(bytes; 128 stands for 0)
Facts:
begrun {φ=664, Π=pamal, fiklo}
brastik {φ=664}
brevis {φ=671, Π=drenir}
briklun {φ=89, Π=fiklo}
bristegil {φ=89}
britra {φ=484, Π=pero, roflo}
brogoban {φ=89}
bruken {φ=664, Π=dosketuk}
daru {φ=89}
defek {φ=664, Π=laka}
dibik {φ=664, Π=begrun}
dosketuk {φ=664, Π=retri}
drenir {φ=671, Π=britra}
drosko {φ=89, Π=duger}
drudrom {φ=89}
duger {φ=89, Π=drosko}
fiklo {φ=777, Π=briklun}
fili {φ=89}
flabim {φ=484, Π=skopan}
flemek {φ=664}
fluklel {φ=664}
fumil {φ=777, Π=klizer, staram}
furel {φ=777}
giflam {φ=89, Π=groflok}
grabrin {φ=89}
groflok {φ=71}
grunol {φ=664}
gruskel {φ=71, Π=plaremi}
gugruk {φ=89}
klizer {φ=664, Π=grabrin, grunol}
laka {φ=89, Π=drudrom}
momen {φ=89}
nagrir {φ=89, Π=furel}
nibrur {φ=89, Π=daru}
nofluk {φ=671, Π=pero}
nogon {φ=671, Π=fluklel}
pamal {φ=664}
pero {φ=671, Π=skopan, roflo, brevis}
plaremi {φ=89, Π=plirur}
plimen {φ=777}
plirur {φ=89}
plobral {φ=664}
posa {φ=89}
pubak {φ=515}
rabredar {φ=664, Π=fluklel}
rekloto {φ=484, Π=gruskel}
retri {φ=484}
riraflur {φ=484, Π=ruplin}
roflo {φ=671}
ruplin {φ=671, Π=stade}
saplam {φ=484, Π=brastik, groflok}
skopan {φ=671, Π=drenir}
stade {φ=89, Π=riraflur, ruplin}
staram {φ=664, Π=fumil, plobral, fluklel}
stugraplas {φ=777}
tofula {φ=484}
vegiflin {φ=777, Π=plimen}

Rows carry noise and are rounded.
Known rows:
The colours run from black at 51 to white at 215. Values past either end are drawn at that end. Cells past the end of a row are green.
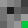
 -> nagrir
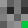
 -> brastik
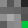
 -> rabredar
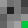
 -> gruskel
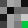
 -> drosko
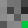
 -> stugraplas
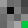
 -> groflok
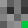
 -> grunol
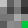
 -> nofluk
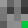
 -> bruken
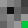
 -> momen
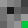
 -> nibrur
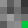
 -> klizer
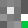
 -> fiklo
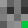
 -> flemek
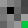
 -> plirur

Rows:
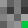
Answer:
pamal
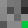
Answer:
vegiflin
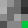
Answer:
flabim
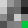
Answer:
britra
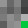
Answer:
dibik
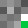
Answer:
briklun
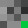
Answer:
retri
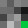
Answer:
ruplin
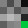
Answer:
staram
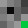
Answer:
grabrin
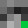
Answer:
stade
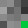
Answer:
rekloto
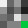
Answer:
pero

